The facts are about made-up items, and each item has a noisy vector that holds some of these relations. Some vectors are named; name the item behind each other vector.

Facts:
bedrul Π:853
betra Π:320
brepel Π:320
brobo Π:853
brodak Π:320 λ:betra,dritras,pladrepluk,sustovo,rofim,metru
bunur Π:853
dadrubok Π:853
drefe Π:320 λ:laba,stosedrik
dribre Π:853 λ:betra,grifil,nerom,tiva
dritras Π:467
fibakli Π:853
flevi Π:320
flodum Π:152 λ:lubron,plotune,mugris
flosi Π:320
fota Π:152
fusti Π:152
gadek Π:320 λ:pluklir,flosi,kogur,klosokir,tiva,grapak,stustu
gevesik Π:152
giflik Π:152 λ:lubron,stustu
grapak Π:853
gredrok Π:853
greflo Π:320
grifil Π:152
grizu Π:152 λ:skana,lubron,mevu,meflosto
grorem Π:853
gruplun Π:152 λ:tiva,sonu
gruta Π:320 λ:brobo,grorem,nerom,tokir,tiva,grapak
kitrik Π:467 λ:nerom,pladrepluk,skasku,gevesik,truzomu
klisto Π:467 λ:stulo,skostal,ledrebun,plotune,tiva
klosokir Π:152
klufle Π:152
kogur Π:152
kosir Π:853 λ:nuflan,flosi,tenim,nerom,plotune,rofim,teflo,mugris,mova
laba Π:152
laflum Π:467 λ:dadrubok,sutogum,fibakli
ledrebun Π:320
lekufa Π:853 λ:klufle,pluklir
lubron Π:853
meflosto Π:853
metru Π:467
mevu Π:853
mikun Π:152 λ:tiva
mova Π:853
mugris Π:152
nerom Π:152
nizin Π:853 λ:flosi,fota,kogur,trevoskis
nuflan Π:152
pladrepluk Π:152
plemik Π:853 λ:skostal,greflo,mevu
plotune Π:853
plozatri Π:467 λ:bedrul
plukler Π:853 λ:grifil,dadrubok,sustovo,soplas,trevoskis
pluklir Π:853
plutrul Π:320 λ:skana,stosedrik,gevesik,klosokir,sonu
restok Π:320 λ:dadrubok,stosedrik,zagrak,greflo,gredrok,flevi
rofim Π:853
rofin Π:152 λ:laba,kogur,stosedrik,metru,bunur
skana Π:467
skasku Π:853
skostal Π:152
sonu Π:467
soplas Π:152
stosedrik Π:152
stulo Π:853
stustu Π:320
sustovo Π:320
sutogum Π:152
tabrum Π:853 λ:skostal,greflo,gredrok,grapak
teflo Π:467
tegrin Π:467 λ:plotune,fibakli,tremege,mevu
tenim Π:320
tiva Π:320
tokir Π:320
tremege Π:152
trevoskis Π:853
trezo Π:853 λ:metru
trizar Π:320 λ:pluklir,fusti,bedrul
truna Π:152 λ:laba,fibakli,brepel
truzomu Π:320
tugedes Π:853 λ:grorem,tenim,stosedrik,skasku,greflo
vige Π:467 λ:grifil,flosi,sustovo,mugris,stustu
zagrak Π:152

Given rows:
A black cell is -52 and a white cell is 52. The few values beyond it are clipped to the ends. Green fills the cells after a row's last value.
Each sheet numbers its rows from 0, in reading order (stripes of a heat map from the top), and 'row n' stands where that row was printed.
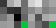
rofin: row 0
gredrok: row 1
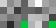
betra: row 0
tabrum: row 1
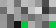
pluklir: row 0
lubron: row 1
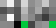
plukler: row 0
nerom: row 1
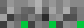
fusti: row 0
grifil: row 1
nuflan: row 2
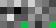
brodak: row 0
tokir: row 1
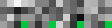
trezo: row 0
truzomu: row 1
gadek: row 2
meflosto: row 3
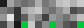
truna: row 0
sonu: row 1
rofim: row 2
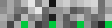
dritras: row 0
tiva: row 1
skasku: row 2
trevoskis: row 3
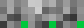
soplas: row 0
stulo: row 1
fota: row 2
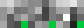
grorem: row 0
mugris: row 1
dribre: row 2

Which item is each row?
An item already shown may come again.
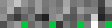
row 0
nerom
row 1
kogur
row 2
sutogum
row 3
giflik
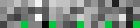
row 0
nerom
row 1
plukler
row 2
rofim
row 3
skana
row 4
truna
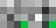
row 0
gredrok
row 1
kosir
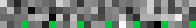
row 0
stustu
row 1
trizar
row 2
greflo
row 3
mugris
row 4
grizu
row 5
fibakli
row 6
plozatri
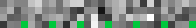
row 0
tremege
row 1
grapak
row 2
metru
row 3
flodum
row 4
mevu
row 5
laflum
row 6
pladrepluk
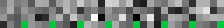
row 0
sutogum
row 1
stosedrik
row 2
bedrul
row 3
vige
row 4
gruta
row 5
truna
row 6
restok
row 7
plotune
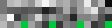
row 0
kitrik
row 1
trezo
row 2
grifil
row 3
tiva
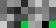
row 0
drefe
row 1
lekufa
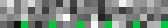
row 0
dadrubok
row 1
sustovo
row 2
tegrin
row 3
giflik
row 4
tugedes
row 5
skostal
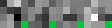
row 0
rofin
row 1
laba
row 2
klosokir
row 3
klisto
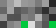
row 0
pladrepluk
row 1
plutrul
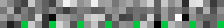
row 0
brepel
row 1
gadek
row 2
tugedes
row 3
plemik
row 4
gevesik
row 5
nizin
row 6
vige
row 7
flosi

